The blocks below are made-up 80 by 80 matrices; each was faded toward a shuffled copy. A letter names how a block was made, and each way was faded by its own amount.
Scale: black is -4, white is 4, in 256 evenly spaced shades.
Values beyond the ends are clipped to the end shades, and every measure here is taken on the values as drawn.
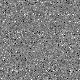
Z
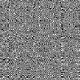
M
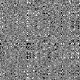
M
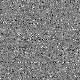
Z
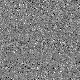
Z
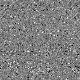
Z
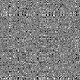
M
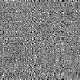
M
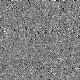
Z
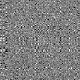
M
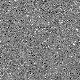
Z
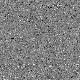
Z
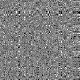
M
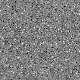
Z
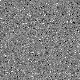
Z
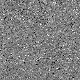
Z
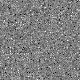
Z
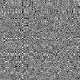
M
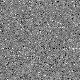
Z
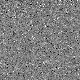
Z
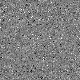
Z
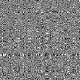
M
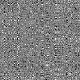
M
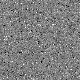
Z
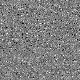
Z
